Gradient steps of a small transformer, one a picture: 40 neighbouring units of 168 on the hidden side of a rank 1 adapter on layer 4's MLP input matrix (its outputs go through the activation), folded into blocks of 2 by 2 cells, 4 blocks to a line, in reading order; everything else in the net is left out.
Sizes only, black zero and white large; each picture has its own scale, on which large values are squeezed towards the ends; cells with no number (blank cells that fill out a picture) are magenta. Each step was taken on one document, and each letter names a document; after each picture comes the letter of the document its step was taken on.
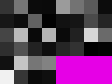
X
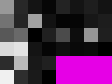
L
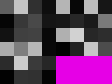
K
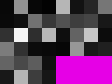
X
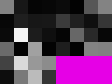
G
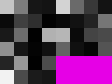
L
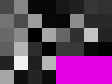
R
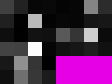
G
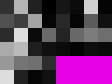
R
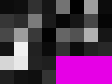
K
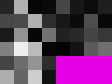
G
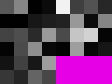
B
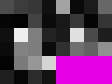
B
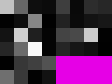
G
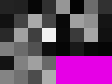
X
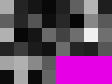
K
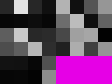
B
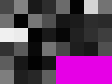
R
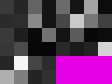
L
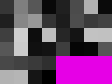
R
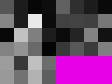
G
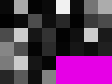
X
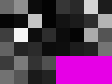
X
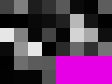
B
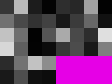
R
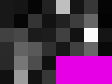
K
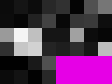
B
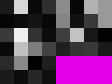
B
